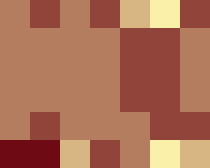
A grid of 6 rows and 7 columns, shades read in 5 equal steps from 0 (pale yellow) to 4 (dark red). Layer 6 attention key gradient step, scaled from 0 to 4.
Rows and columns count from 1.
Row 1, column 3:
2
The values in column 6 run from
0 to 3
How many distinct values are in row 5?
2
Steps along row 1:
up down up down down up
